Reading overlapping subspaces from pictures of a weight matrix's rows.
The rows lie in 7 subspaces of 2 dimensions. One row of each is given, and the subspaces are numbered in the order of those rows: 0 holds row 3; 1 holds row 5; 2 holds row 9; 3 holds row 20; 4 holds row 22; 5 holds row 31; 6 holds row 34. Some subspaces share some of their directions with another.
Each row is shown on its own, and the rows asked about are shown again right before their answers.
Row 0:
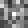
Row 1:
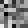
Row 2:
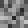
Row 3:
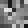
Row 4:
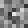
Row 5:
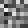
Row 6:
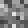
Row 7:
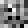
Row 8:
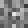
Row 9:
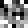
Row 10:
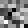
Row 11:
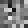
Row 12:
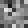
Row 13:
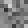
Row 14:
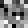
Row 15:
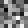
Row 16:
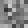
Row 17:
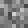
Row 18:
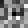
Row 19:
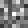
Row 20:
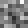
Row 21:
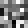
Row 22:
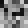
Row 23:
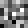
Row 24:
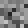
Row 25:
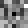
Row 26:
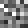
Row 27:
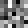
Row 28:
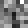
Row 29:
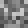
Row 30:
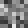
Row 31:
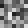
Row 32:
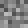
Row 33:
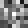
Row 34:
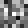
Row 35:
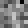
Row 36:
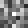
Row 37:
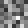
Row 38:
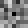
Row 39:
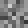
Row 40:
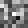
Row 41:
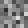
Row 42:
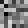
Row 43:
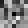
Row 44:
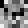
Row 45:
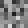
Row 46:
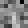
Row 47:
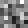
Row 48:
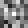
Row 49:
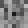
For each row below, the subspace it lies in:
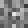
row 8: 5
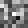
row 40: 3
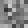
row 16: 0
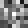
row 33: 3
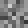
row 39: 4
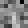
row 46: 3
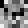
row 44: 4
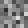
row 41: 6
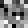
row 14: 2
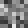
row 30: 2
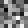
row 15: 6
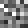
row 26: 1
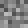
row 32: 1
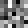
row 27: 4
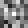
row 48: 5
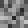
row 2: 4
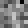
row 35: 3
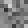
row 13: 0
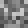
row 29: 4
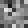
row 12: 0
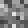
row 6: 2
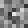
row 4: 5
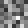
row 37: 6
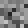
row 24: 5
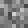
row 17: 5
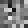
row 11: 0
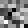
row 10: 5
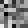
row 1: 1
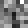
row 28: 3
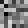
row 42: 1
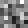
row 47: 3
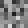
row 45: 6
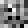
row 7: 0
